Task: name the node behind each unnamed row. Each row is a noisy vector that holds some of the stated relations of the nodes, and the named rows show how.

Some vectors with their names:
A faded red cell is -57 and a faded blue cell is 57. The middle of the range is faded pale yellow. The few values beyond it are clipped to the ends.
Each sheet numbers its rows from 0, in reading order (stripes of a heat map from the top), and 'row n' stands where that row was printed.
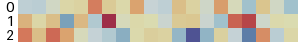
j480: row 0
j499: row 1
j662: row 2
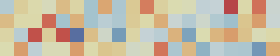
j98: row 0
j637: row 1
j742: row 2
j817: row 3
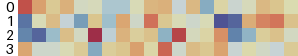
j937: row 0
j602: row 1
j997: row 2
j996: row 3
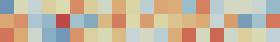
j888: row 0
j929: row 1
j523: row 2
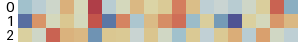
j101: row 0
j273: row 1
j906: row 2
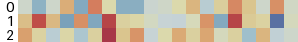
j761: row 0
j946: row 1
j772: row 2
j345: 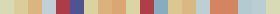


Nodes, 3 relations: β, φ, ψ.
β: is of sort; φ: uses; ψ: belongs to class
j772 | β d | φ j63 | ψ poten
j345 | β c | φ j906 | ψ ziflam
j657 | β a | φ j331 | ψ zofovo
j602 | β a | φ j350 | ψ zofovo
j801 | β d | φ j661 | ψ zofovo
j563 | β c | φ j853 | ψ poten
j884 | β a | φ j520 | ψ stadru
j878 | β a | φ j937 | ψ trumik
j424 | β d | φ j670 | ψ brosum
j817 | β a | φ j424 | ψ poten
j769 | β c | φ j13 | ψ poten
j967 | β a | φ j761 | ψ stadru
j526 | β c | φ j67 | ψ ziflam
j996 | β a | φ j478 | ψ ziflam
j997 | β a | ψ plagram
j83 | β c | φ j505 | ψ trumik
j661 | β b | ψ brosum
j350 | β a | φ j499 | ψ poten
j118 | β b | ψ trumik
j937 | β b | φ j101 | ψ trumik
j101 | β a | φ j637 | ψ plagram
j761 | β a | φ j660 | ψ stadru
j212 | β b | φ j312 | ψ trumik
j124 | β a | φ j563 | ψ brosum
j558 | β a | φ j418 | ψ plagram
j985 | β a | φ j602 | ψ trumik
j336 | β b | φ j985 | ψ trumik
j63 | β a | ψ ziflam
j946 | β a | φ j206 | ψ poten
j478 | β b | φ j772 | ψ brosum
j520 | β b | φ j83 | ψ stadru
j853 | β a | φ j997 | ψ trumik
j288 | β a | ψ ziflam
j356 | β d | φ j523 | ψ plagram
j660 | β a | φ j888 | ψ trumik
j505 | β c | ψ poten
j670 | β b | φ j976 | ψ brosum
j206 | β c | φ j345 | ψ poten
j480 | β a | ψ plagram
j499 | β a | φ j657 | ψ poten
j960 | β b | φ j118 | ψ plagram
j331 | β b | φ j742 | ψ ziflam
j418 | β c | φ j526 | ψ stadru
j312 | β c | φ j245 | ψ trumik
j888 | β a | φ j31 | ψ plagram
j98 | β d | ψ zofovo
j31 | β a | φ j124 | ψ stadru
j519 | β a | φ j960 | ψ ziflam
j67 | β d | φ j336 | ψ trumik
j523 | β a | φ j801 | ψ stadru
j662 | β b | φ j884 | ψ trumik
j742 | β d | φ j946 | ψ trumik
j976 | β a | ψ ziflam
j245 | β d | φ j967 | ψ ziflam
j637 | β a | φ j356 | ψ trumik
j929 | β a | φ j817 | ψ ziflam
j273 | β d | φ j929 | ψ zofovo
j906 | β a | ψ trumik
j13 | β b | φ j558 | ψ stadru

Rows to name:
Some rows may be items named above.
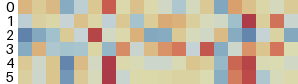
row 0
j350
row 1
j98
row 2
j558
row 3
j801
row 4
j499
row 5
j499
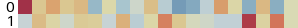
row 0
j83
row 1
j98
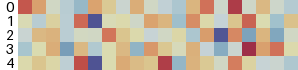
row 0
j523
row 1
j331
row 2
j206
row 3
j657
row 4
j345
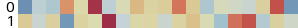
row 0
j101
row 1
j499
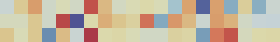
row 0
j206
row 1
j345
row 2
j499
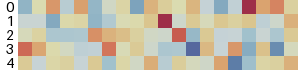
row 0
j657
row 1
j245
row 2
j563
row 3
j505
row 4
j853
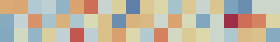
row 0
j769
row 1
j657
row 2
j356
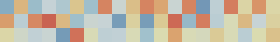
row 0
j801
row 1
j118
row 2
j31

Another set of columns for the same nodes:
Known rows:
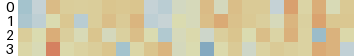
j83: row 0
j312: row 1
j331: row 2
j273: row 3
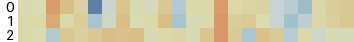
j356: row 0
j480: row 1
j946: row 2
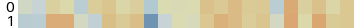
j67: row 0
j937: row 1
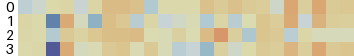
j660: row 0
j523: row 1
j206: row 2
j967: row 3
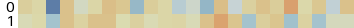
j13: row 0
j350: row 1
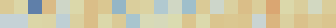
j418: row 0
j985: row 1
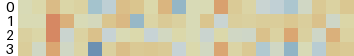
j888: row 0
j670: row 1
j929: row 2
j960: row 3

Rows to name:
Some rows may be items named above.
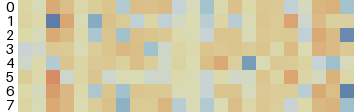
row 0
j657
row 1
j523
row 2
j801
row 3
j742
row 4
j505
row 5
j929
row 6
j801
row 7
j602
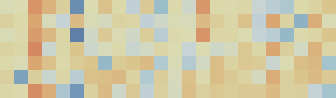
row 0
j101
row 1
j526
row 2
j356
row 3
j929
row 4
j602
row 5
j118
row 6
j661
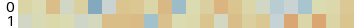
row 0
j997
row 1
j853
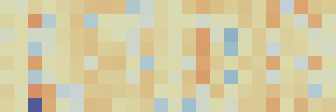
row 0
j906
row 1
j976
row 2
j817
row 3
j772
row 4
j345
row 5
j772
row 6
j124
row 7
j31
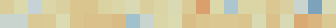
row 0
j769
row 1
j742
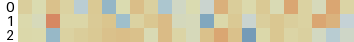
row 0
j245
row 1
j273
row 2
j563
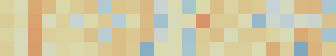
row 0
j657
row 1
j558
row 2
j98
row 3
j519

